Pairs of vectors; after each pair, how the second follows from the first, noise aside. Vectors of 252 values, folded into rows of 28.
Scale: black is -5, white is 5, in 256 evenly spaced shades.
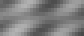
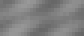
shrunk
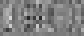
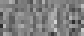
wrapped around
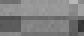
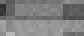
reversed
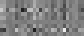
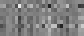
reversed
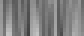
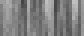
reversed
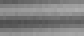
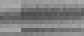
wrapped around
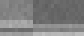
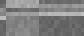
wrapped around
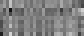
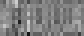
wrapped around
